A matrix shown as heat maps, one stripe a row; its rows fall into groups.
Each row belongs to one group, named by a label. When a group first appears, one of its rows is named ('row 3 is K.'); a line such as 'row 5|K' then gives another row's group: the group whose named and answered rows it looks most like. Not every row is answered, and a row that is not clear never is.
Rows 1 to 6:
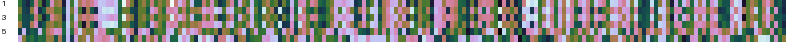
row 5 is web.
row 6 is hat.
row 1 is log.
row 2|log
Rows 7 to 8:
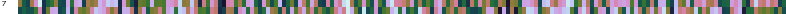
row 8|web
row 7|log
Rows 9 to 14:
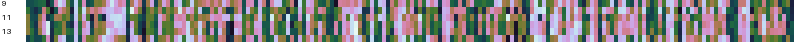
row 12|log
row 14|web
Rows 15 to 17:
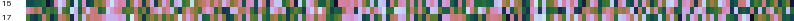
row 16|hat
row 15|web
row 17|log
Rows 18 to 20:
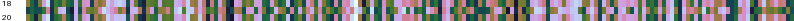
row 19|web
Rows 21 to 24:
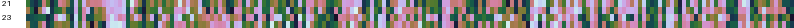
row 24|log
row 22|log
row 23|web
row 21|log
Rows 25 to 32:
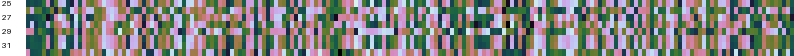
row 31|web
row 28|web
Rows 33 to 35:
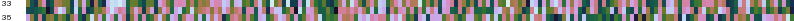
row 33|log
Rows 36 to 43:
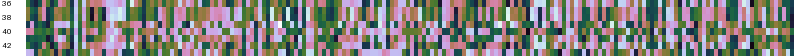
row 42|log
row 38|log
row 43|hat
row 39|web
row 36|log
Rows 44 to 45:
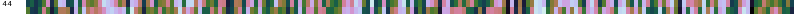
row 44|web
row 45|log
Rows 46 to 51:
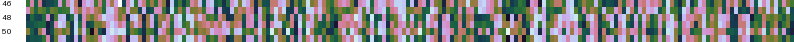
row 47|hat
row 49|web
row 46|hat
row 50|log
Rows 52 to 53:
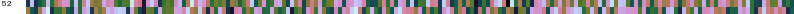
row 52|web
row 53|log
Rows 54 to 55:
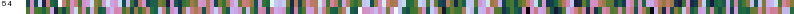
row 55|hat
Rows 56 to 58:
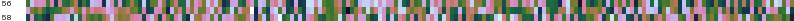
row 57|hat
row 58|web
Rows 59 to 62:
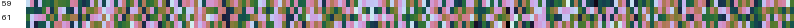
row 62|web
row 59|hat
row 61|hat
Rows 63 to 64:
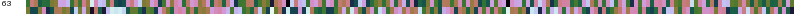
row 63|web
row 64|log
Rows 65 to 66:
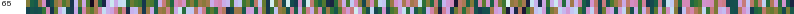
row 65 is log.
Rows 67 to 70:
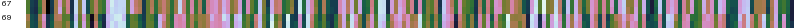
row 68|log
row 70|log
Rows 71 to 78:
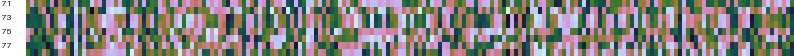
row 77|web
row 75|hat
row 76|hat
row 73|web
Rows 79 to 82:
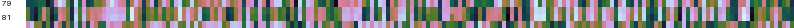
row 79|web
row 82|hat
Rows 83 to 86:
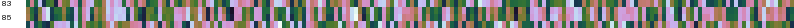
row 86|web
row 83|hat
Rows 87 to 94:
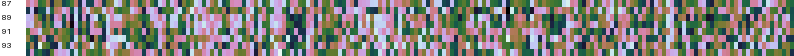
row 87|hat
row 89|hat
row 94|web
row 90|hat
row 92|log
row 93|hat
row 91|hat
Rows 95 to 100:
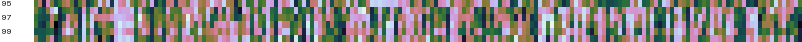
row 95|hat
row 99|web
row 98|log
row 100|log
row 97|log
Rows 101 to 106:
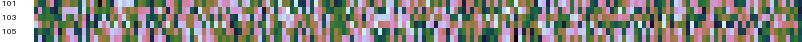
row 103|hat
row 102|web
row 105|web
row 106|web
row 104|hat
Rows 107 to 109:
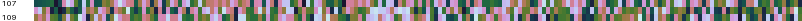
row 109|hat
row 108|hat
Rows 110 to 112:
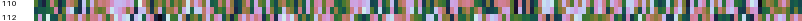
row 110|log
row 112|hat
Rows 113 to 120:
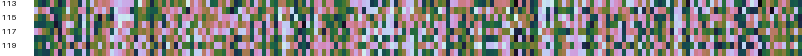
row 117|hat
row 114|hat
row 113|log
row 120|web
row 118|web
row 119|hat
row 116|web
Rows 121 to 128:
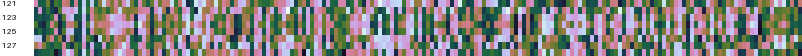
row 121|hat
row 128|web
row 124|log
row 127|hat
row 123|web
